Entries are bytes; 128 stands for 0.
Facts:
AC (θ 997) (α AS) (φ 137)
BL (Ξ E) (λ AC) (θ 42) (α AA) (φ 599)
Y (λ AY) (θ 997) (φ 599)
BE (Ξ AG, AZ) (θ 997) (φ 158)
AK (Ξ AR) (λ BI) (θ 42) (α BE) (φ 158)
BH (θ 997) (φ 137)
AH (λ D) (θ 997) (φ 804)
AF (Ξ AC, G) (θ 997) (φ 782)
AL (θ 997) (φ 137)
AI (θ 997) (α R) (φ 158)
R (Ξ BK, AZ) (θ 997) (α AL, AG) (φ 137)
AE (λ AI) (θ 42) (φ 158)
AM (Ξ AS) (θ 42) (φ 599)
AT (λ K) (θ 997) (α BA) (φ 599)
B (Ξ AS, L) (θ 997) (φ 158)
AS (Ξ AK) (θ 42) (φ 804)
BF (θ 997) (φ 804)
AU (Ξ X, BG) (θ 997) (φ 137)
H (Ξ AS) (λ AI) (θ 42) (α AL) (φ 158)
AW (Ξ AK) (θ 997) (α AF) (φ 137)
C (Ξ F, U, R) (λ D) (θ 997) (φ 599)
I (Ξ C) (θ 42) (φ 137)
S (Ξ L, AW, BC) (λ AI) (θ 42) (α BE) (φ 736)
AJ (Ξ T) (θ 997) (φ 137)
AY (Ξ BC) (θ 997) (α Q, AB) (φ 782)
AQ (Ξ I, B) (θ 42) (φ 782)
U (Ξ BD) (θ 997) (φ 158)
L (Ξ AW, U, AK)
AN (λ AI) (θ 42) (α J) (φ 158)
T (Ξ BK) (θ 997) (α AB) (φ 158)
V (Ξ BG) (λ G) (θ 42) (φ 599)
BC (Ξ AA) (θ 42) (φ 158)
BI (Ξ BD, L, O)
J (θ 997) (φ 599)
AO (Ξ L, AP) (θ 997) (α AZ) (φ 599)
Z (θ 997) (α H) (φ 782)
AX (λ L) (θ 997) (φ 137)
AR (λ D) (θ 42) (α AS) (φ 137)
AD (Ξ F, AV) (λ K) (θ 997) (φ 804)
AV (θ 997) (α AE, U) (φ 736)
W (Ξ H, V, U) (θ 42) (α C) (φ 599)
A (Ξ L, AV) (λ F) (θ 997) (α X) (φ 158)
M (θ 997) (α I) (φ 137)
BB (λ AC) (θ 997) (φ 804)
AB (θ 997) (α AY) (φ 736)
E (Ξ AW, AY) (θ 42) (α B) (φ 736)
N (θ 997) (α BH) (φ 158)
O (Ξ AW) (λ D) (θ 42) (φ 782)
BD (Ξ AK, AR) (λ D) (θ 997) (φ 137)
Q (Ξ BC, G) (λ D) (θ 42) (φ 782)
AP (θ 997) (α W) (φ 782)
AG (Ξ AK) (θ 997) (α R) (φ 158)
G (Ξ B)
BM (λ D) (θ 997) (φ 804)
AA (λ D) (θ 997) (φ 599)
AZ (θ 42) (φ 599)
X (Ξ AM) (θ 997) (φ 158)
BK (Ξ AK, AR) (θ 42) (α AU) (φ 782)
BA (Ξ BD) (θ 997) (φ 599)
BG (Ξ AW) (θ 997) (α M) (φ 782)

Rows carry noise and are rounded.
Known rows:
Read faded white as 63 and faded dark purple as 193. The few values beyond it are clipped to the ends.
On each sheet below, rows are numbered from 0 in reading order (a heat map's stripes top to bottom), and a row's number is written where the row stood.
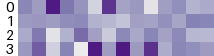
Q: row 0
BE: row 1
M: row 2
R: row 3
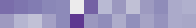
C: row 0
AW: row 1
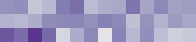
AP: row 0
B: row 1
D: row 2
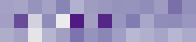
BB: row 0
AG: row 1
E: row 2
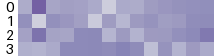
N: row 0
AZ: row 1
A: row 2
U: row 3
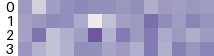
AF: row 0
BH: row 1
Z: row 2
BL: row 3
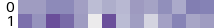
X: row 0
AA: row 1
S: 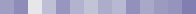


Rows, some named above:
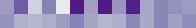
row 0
R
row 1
AO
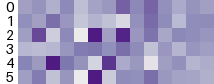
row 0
AL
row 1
K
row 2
AG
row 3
AE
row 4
Q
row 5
AI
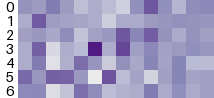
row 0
K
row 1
N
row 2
AL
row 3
H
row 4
M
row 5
AA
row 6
W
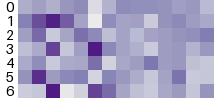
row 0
I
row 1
BD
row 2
AK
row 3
T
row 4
AC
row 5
AR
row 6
AB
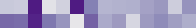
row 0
AY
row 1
O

